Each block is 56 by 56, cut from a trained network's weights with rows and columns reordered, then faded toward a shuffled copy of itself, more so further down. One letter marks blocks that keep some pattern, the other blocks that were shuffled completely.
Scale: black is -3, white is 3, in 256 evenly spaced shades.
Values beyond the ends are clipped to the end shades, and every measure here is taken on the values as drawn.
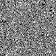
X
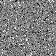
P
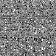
X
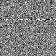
X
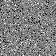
P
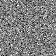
P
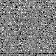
X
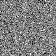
P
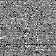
X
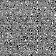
X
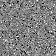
P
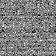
X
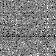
X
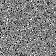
P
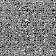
X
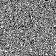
P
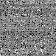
X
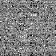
X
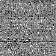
X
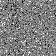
P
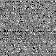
X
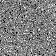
P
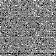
X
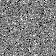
P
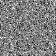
X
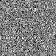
X
